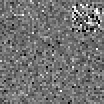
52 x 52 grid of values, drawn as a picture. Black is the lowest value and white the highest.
Odd patch: rougher, in the top right. Slope: none. Histogram: heavy tails on both sides. Odd rows or columns: none. Roughest part: top right. Stripes: none.
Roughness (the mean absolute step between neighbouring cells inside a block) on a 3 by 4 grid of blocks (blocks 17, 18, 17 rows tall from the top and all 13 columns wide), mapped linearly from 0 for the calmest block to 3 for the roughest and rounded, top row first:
0 0 1 3 | 0 0 0 0 | 0 0 0 0
